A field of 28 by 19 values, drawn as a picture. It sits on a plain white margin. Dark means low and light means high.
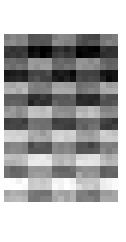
Slope: up to the bottom. Average level on the scale: 50%. Stripes: horizontal, repeating 7 times.
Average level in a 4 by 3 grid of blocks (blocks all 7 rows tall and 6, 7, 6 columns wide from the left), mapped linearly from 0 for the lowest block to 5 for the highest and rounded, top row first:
0 0 0 / 2 2 2 / 3 3 3 / 5 5 5
